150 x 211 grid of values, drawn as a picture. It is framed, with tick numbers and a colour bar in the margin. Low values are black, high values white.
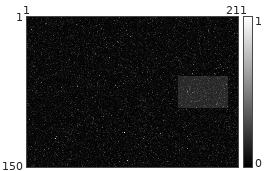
Stripes: none. Ninth with the highest average: middle right. Histogram: skewed, a long tail of high values. Mirror symmetry: none. Odd patch: higher, in the middle right.
